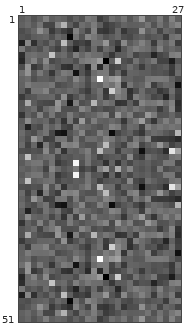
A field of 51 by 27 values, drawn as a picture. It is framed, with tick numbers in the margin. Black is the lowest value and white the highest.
The grain is fine, like static. No seam splits the table. Overall the values sit about 40% of the way up the scale. The top and bottom halves mirror each other. There is no overall slope.
